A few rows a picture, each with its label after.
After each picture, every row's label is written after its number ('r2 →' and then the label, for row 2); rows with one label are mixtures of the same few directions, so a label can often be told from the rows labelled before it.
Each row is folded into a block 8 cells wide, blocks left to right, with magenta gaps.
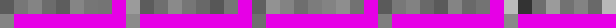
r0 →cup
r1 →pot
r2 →pot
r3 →cup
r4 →pot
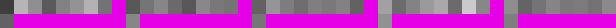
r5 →pot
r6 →cup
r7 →pot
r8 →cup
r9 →pot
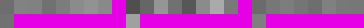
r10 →pot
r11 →cup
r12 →cup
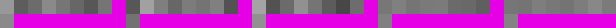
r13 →pot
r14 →pot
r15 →pot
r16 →pot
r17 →cup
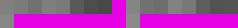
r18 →pot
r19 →pot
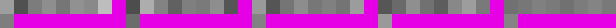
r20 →pot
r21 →pot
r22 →pot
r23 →cup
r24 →cup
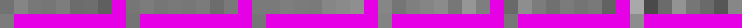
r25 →pot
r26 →cup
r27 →pot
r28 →cup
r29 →pot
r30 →pot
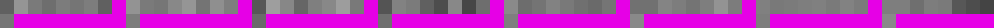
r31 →pot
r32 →cup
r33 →pot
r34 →cup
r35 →pot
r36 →cup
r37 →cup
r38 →pot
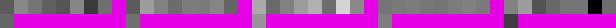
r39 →cup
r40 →pot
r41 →cup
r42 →cup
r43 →cup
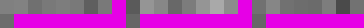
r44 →cup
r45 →pot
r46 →cup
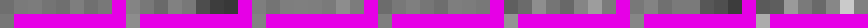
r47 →cup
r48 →pot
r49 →cup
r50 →cup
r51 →cup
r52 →pot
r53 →cup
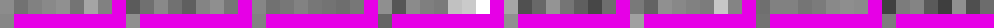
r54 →cup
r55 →cup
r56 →pot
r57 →pot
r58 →pot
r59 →cup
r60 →pot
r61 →cup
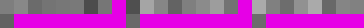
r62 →cup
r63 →pot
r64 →cup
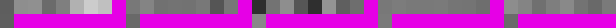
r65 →pot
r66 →cup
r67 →cup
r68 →pot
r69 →cup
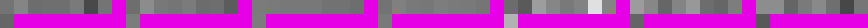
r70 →cup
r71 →pot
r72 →pot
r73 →pot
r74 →cup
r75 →cup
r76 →cup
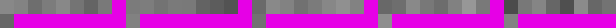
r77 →cup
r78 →pot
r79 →pot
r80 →cup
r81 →cup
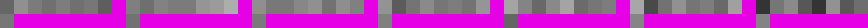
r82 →pot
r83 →pot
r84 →cup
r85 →pot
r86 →cup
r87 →pot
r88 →cup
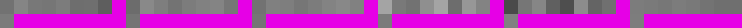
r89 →pot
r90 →pot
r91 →pot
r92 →cup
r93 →cup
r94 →pot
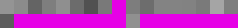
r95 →cup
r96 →cup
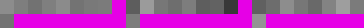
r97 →cup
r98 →pot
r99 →cup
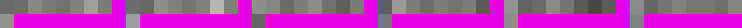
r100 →cup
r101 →cup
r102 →cup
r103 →pot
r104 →pot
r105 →pot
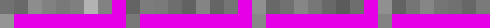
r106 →cup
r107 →cup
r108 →pot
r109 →pot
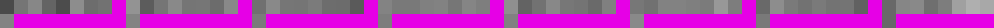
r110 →cup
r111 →pot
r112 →pot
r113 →cup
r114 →pot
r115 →cup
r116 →pot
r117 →pot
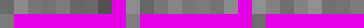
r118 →pot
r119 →pot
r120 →cup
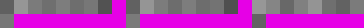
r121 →pot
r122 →pot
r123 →cup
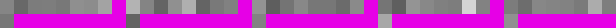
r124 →pot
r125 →cup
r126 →pot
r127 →cup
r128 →cup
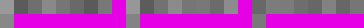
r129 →pot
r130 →pot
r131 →cup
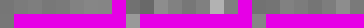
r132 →pot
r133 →cup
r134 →cup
